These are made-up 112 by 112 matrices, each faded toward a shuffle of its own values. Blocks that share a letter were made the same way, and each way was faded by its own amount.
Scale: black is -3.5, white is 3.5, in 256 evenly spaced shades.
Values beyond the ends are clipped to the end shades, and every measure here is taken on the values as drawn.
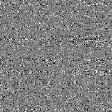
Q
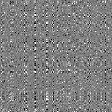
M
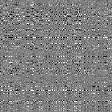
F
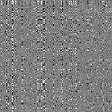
M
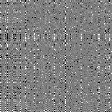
M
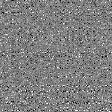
Q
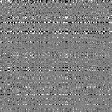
F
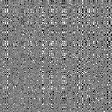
M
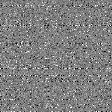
Q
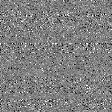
Q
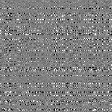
F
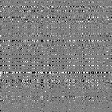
F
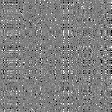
M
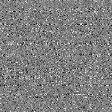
Q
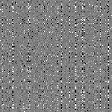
M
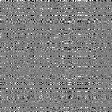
F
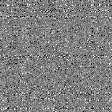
Q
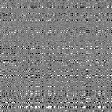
F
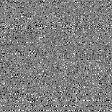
Q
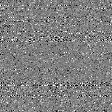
Q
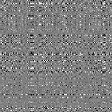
F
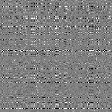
F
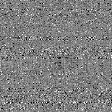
Q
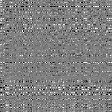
F
